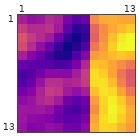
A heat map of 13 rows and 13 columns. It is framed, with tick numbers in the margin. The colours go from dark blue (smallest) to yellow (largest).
A vertical seam about 60% of the way across splits the table, and the right part is higher. The bottom left is the calmest part. Overall the values sit about 50% of the way up the scale.
